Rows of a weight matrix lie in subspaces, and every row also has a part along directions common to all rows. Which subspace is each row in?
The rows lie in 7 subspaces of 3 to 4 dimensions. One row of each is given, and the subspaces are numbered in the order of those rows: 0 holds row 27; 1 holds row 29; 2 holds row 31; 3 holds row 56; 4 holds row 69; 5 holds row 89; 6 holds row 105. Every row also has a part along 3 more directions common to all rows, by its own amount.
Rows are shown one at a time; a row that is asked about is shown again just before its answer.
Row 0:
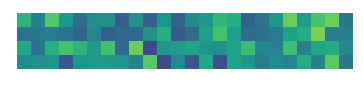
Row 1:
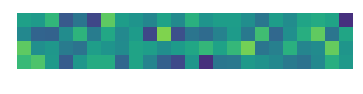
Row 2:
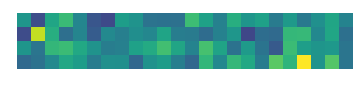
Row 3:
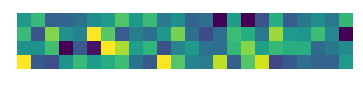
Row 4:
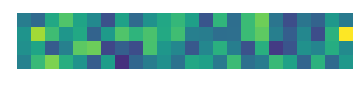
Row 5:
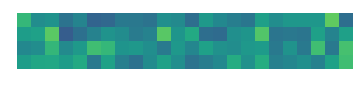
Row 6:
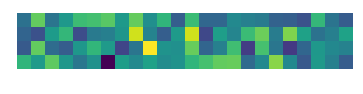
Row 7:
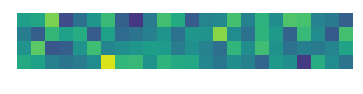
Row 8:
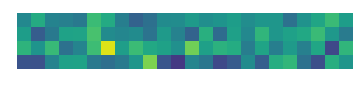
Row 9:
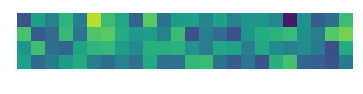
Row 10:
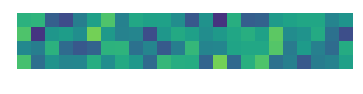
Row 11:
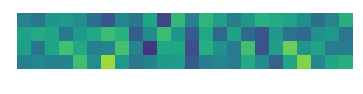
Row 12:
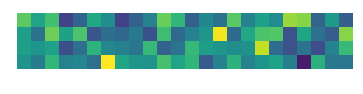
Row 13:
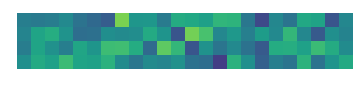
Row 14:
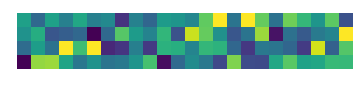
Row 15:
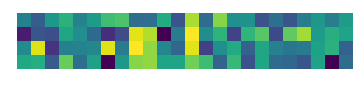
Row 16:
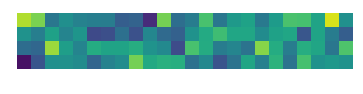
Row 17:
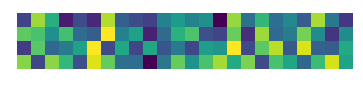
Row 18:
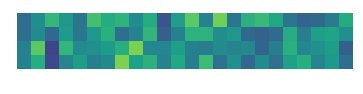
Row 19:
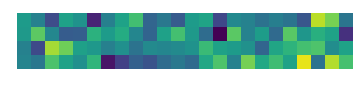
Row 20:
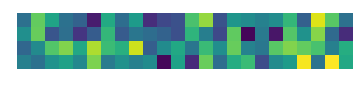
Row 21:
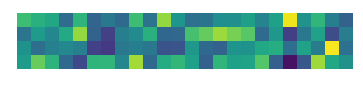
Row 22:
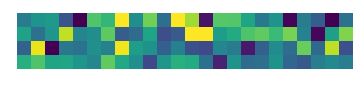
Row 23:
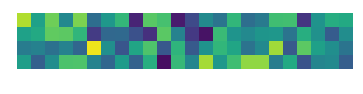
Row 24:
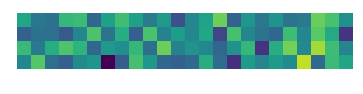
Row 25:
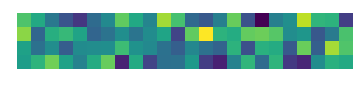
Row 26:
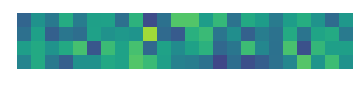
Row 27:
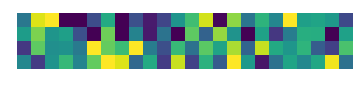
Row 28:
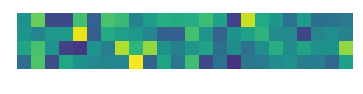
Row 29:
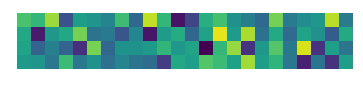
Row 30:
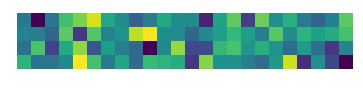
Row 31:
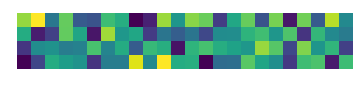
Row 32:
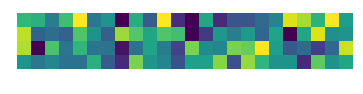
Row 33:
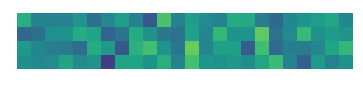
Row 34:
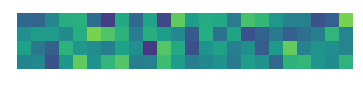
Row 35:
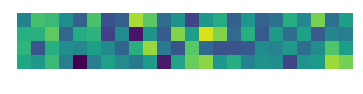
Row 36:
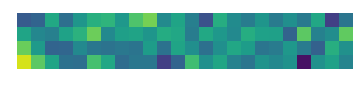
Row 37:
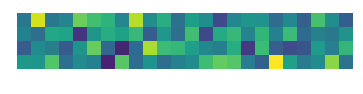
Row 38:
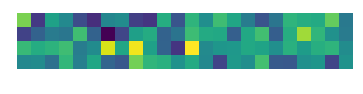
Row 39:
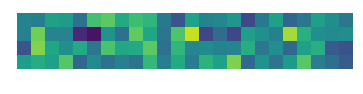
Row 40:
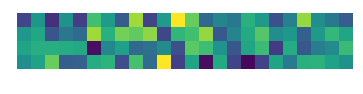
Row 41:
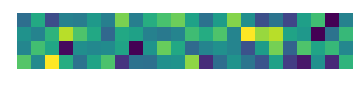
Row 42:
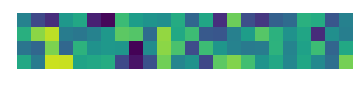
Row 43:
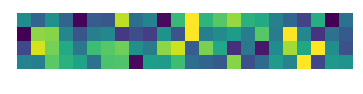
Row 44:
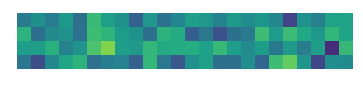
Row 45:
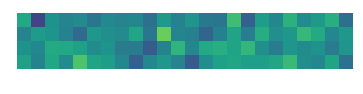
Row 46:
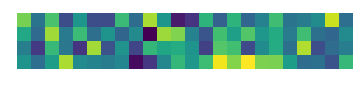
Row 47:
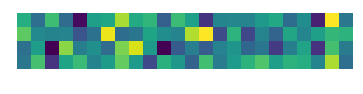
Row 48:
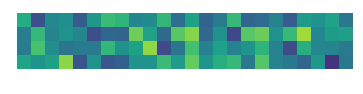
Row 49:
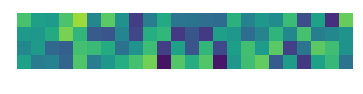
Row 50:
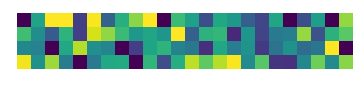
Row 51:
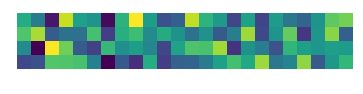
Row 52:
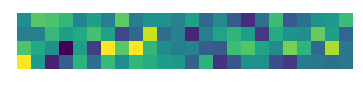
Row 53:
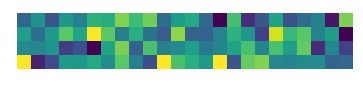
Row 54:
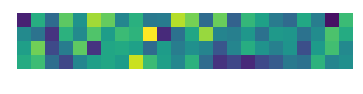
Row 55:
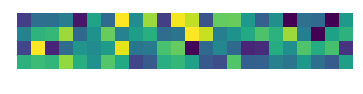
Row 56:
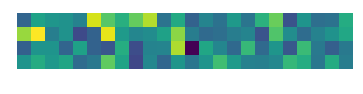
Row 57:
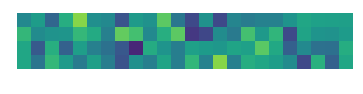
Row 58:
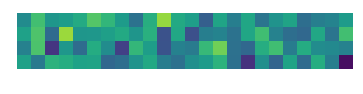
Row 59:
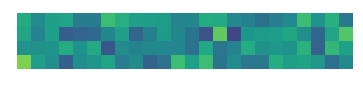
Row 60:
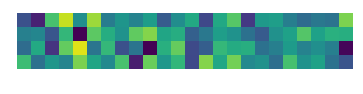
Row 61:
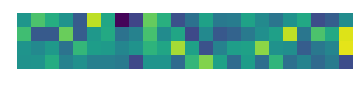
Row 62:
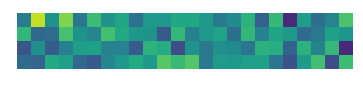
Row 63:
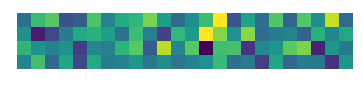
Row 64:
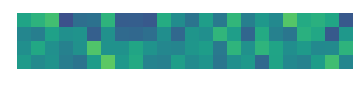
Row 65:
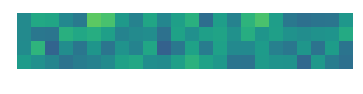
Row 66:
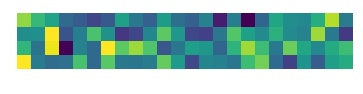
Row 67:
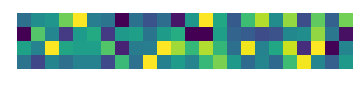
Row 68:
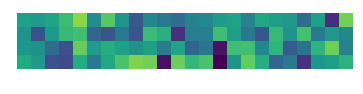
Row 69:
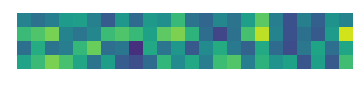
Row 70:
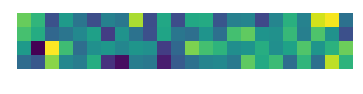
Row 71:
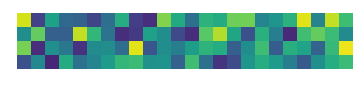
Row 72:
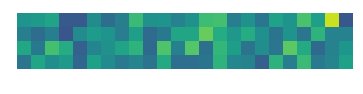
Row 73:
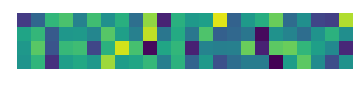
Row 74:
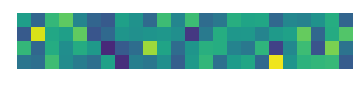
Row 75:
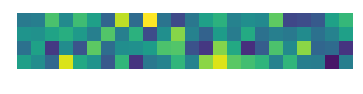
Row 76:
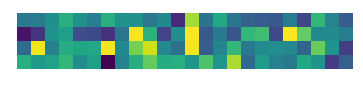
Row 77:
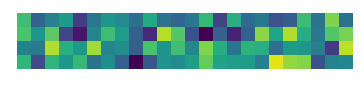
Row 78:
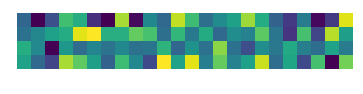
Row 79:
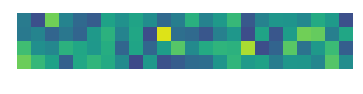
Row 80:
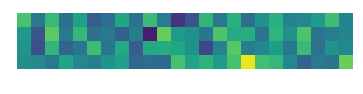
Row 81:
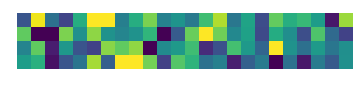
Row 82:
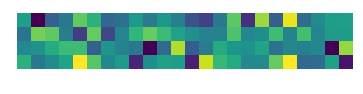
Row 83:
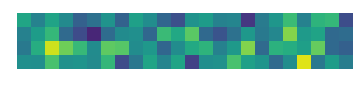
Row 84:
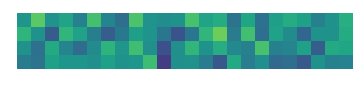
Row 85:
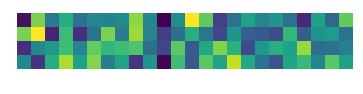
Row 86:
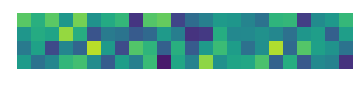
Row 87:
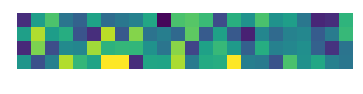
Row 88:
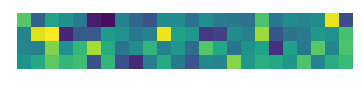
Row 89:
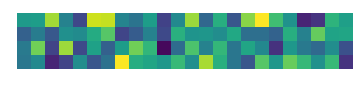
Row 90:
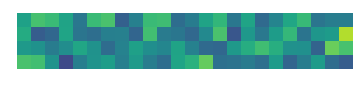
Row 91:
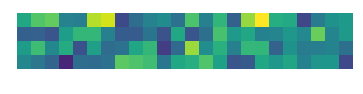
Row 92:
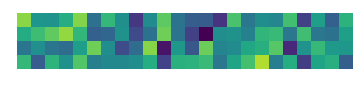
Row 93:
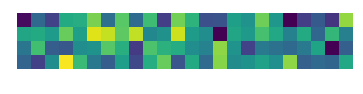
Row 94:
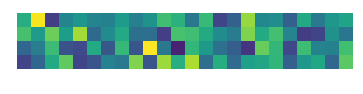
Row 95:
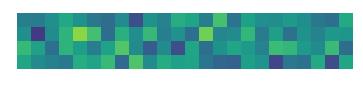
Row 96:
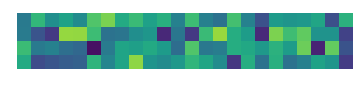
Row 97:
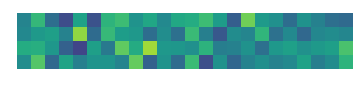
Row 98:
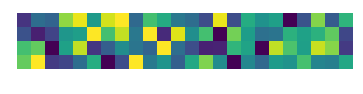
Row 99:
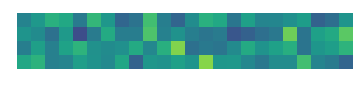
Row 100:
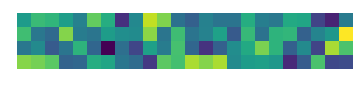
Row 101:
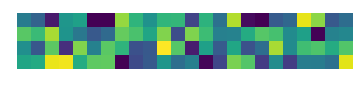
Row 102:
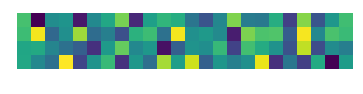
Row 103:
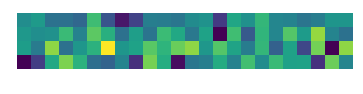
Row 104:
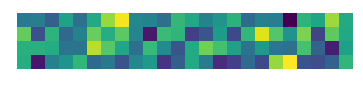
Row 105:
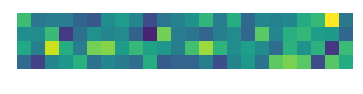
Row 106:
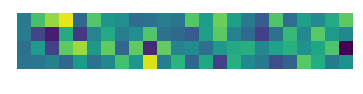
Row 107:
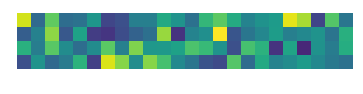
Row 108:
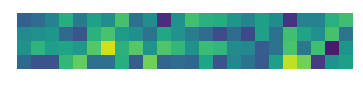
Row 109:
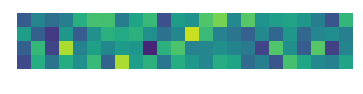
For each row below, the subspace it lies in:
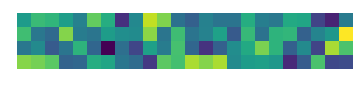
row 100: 6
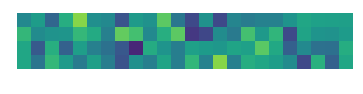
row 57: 5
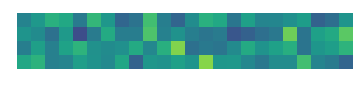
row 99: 6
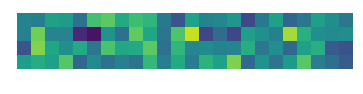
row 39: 3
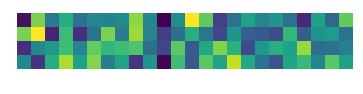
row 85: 0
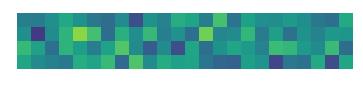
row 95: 3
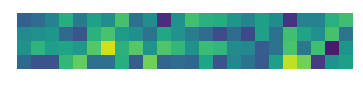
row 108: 6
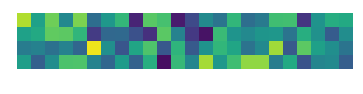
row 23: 1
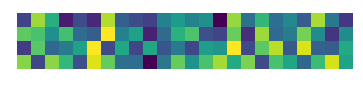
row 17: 0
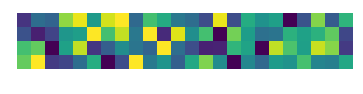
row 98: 0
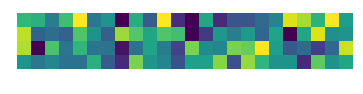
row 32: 5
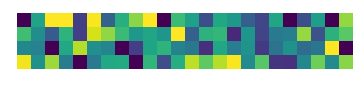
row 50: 2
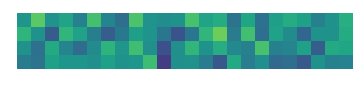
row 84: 0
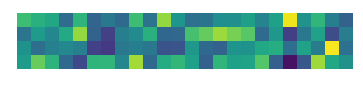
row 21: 6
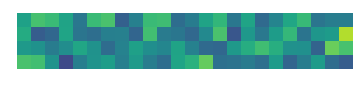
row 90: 6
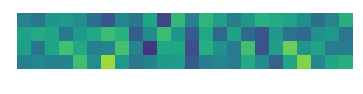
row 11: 3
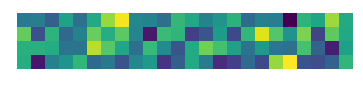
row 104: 6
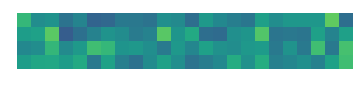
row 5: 4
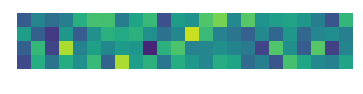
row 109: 4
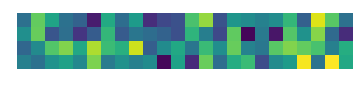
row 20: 0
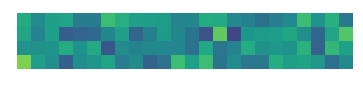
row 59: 6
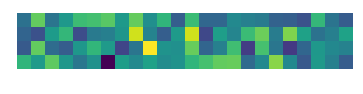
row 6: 3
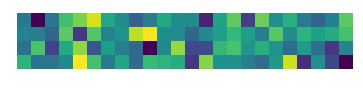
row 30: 2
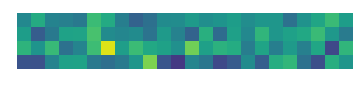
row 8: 6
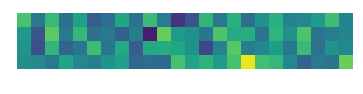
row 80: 1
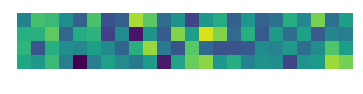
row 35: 2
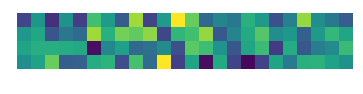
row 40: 1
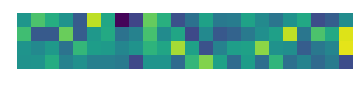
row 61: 6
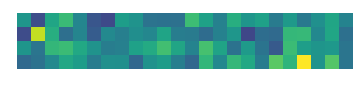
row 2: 4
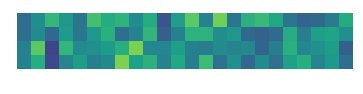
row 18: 5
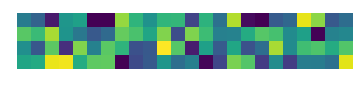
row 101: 5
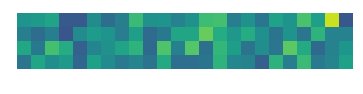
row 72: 1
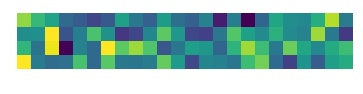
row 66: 4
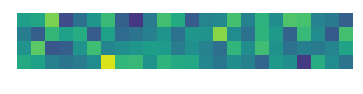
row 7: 0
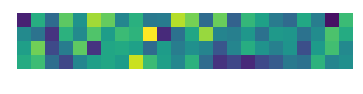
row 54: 1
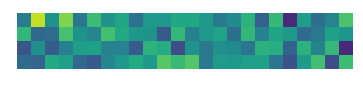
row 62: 2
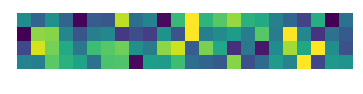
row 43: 5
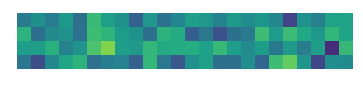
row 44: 6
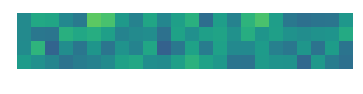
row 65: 5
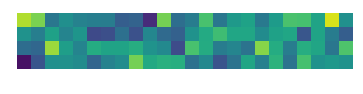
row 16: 2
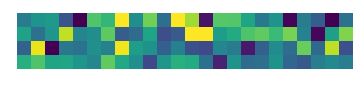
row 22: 5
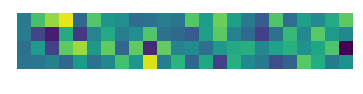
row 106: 2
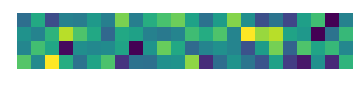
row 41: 5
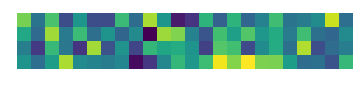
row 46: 1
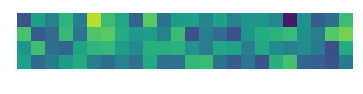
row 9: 6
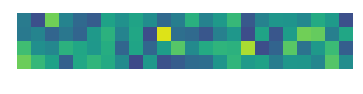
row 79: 2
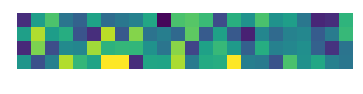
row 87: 0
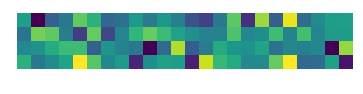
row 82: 2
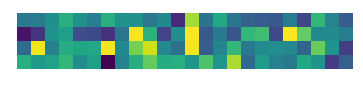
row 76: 3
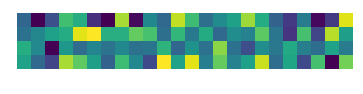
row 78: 3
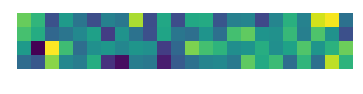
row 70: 0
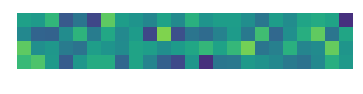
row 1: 2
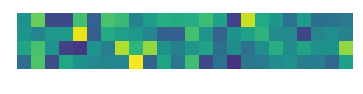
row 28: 2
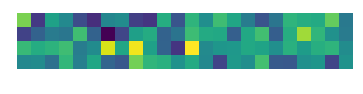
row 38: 3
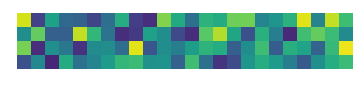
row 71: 3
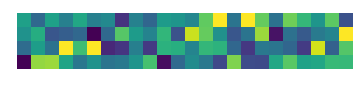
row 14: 4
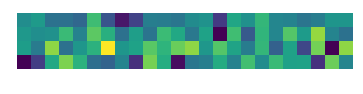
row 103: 6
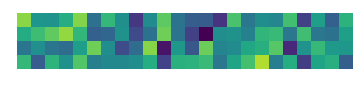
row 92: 1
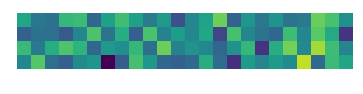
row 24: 0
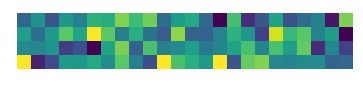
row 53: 4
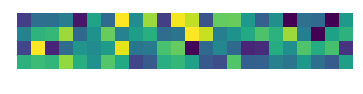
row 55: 5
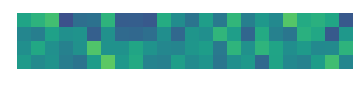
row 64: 0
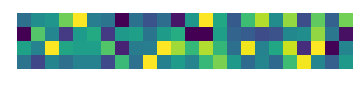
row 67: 5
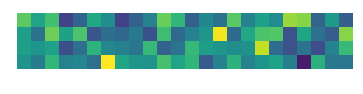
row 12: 0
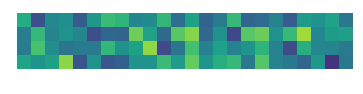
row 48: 3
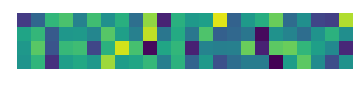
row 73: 3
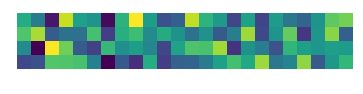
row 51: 0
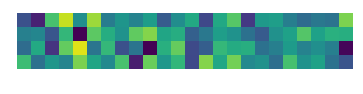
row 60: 2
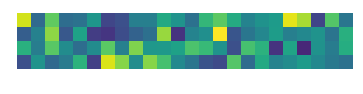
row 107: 0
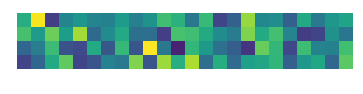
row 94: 2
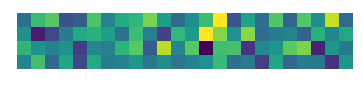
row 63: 1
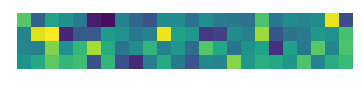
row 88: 4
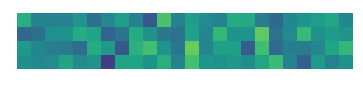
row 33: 3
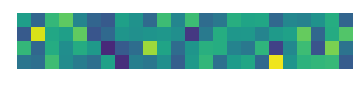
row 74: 4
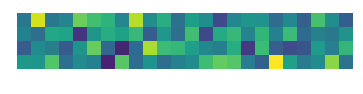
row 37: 3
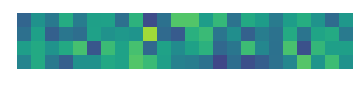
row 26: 1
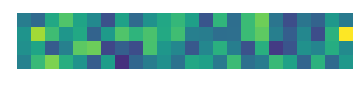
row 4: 4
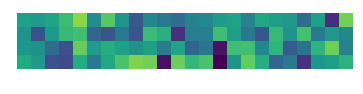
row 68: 1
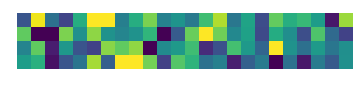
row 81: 4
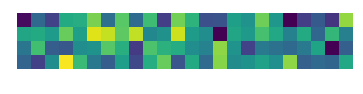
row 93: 6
